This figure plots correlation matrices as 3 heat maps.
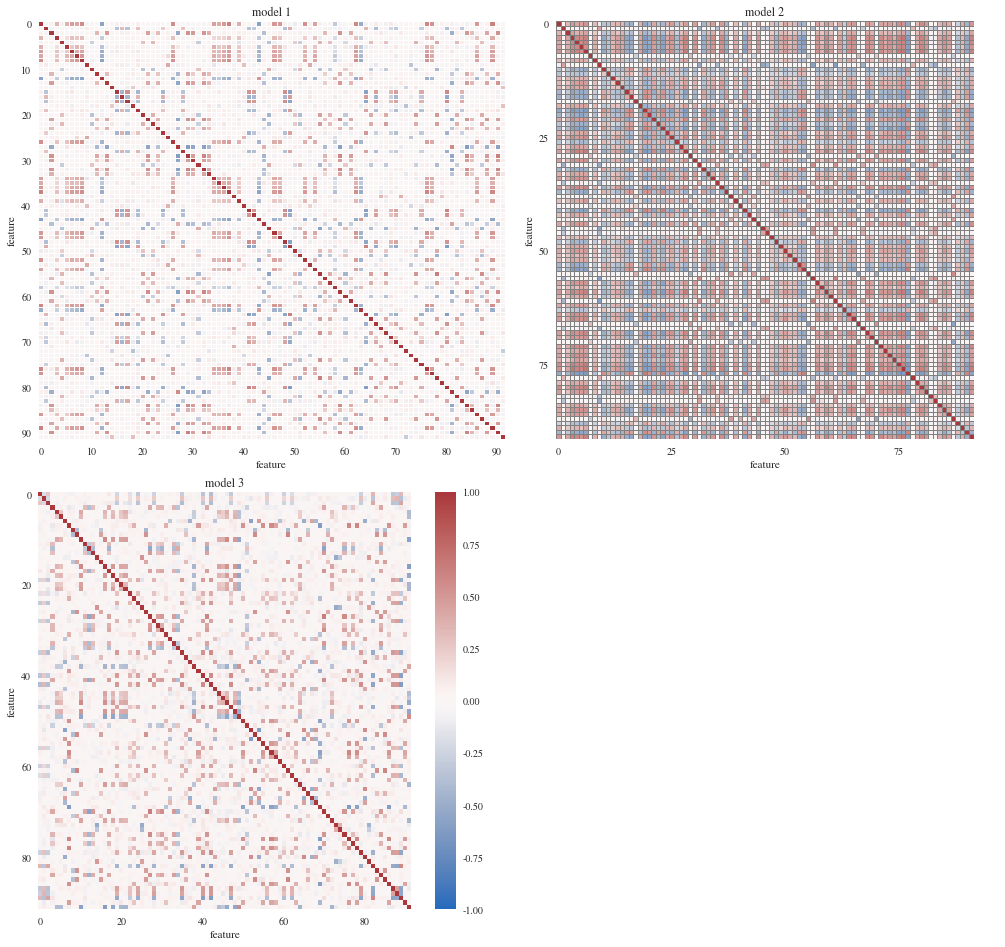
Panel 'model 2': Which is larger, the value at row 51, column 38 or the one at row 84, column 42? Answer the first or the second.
the second
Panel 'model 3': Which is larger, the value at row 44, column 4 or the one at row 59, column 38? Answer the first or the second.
the first
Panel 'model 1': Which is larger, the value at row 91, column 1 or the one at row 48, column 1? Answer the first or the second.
the first
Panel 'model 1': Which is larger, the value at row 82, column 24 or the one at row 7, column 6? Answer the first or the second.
the second
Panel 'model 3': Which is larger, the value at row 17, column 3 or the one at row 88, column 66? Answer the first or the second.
the first
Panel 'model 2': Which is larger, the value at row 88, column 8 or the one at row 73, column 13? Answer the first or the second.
the second
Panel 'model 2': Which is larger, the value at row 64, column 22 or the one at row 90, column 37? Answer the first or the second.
the second
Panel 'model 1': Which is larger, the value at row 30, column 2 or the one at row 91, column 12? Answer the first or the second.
the first
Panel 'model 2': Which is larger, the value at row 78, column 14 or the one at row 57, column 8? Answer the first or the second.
the second
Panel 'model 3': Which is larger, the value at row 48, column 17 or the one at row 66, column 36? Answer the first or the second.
the second
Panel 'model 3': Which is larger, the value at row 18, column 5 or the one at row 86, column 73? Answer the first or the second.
the first
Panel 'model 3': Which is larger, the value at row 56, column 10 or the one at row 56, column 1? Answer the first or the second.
the second
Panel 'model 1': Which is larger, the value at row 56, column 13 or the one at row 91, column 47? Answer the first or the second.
the first
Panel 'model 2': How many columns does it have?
92
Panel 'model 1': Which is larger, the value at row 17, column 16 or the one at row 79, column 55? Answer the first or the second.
the second
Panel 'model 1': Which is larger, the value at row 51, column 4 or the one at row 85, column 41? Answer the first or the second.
the second
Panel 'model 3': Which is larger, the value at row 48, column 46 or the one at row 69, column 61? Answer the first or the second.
the first
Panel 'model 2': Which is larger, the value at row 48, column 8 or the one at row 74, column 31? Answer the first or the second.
the second
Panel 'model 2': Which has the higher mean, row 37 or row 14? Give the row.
14
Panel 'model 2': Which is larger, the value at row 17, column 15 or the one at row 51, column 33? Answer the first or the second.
the second
